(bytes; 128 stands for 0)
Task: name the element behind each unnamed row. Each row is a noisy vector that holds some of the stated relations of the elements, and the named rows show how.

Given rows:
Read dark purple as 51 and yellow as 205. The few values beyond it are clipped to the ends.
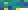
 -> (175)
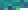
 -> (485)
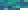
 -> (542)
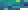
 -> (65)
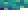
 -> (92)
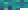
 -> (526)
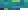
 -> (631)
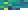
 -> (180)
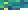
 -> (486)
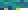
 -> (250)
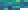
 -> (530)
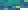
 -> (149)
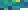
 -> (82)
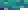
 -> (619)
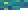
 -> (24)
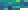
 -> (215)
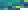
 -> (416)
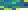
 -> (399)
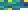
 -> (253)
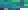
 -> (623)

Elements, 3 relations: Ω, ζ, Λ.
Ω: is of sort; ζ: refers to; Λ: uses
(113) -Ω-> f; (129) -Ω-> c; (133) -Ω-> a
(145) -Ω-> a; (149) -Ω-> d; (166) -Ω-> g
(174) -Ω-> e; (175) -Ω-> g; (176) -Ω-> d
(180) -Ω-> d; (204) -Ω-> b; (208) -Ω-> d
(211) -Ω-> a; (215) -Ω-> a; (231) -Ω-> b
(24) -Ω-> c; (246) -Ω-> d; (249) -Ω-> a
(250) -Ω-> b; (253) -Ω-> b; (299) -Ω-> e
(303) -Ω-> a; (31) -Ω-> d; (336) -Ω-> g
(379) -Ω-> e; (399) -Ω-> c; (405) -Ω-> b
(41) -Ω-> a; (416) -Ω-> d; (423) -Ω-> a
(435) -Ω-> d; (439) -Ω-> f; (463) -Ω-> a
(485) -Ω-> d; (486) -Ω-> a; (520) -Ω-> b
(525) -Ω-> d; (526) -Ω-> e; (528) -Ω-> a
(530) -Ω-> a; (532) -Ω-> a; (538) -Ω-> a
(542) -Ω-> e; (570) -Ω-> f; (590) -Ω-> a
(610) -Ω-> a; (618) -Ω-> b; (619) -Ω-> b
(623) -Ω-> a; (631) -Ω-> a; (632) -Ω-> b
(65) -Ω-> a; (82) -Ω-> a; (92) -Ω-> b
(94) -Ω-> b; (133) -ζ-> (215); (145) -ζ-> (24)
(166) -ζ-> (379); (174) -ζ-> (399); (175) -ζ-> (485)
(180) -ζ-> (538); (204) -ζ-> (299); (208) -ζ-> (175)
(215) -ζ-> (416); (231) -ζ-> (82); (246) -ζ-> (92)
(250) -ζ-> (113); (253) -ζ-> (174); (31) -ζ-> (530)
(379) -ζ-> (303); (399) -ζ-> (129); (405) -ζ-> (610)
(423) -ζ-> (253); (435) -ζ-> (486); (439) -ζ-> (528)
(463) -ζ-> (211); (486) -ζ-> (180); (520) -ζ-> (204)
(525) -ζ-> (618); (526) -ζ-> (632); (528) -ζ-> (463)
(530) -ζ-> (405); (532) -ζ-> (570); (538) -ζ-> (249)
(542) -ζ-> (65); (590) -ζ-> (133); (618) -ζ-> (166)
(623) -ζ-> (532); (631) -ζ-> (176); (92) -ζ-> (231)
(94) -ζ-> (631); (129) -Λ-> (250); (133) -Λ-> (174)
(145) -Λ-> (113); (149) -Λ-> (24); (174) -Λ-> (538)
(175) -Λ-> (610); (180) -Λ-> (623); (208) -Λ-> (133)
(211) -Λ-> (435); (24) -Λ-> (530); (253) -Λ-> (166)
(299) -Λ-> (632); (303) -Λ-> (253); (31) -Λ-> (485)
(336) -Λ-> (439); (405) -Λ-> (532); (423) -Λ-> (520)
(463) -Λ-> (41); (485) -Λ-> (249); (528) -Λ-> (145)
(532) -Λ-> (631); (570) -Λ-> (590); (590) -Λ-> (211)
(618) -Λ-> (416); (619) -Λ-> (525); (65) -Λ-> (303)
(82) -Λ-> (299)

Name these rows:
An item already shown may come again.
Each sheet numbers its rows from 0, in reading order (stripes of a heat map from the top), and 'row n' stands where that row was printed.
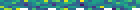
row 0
(399)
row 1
(211)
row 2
(253)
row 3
(208)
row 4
(92)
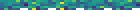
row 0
(65)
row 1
(180)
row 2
(486)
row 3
(149)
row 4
(610)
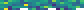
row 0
(435)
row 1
(416)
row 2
(92)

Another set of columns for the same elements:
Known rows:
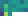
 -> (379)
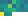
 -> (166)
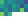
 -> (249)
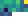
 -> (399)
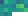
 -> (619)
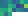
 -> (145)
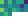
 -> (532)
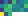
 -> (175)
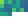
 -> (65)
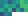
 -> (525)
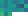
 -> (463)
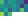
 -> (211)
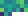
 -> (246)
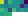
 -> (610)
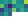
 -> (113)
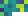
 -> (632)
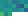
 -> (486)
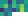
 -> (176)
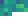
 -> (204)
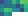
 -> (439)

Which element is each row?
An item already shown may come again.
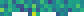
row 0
(590)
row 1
(299)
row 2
(149)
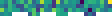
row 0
(590)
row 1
(570)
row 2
(82)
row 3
(399)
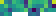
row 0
(416)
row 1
(129)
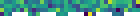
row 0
(31)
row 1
(24)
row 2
(590)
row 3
(174)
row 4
(129)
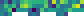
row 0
(208)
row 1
(129)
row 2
(253)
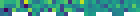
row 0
(129)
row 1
(31)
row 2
(423)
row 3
(41)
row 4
(180)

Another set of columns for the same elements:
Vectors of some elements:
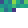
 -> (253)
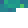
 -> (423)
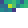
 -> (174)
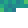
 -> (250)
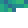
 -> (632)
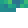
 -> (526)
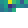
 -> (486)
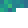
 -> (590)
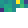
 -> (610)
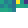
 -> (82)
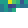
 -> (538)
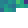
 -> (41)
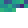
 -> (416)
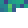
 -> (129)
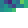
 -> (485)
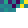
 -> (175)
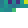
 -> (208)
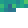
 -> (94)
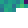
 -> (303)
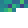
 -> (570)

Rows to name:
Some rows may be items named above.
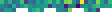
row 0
(299)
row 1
(113)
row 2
(180)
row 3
(253)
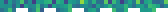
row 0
(24)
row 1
(129)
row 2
(31)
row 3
(299)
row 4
(246)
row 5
(439)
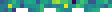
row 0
(399)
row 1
(31)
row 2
(379)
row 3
(149)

